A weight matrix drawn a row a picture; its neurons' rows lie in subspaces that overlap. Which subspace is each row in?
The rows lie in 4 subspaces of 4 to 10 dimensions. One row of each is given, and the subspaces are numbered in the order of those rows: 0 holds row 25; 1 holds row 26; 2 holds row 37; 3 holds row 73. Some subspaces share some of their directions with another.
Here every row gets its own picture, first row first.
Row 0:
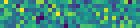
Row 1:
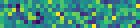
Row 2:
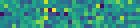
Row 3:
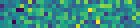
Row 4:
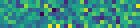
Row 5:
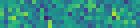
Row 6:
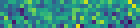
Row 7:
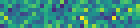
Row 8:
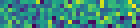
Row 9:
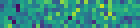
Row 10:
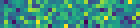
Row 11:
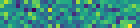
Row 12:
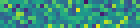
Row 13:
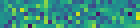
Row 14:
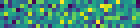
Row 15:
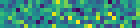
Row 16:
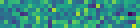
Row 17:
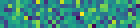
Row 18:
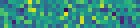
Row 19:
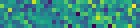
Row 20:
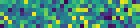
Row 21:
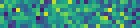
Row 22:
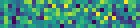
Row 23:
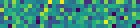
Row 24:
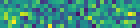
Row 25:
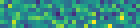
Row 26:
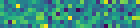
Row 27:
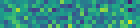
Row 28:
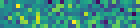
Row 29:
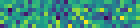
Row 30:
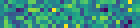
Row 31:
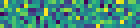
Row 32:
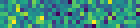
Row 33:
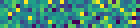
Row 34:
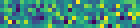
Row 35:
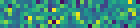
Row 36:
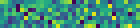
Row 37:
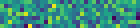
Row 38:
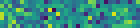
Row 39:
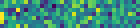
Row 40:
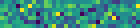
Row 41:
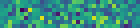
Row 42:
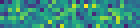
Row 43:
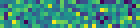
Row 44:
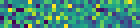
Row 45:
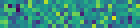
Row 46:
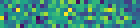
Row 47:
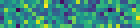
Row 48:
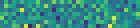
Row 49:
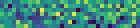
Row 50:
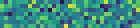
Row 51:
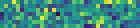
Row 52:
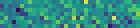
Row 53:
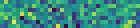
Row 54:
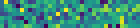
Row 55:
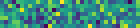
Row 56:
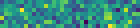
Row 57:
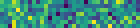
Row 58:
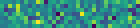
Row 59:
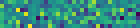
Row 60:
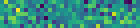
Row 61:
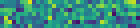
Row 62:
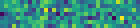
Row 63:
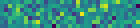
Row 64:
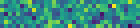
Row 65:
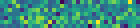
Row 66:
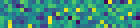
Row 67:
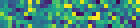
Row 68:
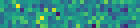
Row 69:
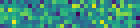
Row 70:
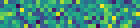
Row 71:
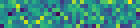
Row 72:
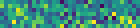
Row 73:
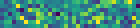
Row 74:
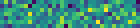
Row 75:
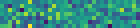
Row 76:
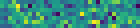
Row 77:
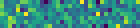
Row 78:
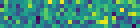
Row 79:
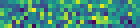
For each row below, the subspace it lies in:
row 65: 3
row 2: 1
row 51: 1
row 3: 3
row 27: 3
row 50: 3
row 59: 2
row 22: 0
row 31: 1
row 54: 1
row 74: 3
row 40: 3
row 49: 0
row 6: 2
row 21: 0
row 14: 3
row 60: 0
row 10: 2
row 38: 1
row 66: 1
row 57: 1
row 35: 3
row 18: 1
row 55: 3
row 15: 1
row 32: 0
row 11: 0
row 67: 1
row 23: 1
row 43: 0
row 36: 0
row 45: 3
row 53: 0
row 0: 0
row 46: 0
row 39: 2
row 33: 1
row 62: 1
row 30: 3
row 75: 2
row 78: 1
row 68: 1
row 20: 2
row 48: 2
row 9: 1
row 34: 0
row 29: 2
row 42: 0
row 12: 0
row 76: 3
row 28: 1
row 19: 0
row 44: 2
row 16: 0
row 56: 2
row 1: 3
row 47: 0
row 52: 2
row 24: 0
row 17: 3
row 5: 0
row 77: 1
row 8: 0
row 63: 3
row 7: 2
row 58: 3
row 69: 0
